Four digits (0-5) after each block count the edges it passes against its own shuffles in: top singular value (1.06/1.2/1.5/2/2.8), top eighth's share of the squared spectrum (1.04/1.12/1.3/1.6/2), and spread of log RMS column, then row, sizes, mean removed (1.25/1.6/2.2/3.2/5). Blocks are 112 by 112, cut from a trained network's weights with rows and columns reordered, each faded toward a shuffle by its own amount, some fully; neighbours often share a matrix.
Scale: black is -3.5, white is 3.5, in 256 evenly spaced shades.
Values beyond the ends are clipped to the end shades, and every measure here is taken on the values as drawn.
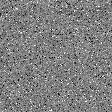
0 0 0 0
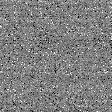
2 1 1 0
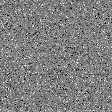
0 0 0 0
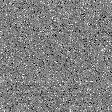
0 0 0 0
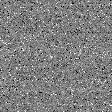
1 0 0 0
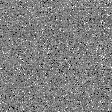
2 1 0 0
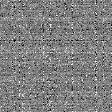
3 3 3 1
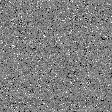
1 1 0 0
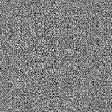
4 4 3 2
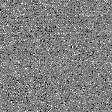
1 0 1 0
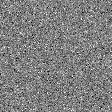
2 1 0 0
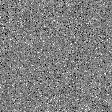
1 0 0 0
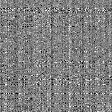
4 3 1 3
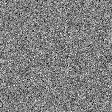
2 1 0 0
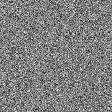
3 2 0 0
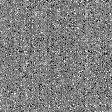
2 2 0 1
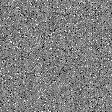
1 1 0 1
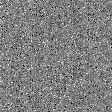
1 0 0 0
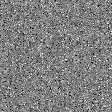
1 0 0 0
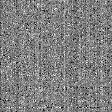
3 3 0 3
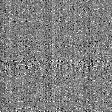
3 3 0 3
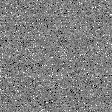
2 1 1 0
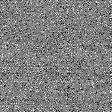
2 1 1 0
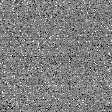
2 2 2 0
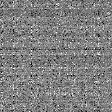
3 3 3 1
